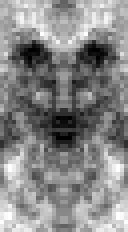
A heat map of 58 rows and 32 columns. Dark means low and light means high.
Average level on the scale: 50%. Stripes: none. Mirror symmetry: left to right. Slope: none.
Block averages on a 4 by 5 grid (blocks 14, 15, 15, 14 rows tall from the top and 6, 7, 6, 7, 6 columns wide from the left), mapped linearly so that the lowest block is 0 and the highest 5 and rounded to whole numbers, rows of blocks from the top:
4 4 4 4 4 | 2 1 1 1 2 | 3 2 0 2 3 | 5 4 3 4 5
